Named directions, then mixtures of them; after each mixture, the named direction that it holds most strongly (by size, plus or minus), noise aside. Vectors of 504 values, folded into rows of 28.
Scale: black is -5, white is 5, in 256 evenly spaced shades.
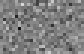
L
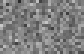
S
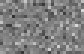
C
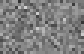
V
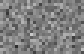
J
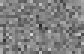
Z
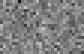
S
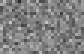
S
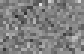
J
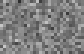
S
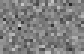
L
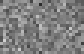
Z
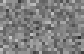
S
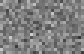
J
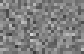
J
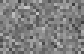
V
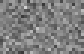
V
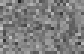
S
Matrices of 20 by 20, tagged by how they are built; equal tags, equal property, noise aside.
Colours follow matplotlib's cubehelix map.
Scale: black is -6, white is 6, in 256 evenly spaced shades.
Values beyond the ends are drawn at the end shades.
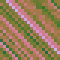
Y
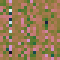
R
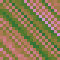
Y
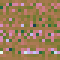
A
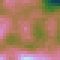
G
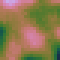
G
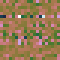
A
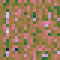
R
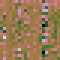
R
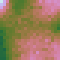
G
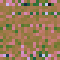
A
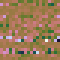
A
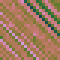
Y
